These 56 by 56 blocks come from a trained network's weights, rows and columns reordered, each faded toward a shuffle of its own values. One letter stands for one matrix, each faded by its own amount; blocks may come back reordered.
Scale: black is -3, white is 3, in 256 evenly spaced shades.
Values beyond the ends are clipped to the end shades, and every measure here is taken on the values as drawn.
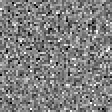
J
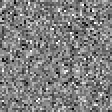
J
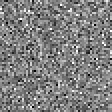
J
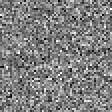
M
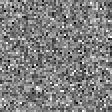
J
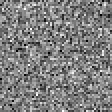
M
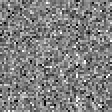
J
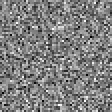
M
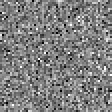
J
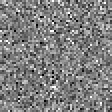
J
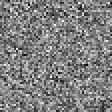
M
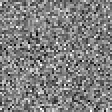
M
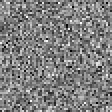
M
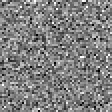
M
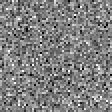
J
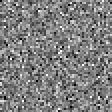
J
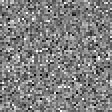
J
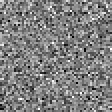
M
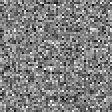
M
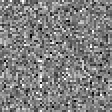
J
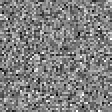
M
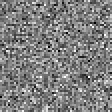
M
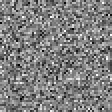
M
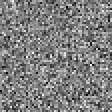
M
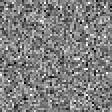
J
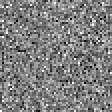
J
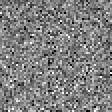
J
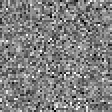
J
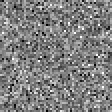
J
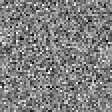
M
